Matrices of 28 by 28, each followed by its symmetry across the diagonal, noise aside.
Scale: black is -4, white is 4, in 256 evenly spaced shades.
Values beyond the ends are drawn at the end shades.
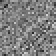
symmetric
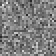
neither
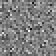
antisymmetric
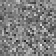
antisymmetric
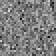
neither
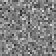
neither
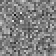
symmetric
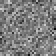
symmetric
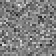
neither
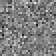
antisymmetric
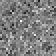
symmetric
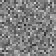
symmetric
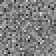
symmetric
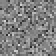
symmetric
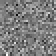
neither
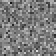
neither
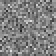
antisymmetric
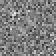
symmetric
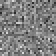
antisymmetric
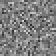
antisymmetric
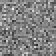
neither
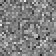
symmetric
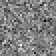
antisymmetric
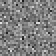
antisymmetric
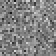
neither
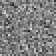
antisymmetric
